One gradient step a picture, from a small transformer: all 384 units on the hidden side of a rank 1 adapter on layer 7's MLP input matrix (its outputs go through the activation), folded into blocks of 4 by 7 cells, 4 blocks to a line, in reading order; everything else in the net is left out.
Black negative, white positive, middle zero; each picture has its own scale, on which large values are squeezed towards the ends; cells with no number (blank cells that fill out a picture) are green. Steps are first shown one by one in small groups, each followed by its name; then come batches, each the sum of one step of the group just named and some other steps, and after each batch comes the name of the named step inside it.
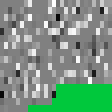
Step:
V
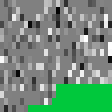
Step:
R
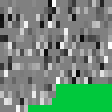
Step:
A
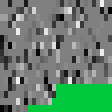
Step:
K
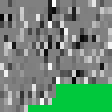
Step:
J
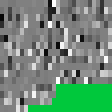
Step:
A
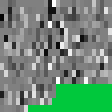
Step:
J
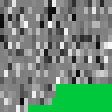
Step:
A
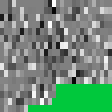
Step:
J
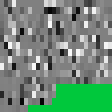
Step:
R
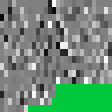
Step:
J
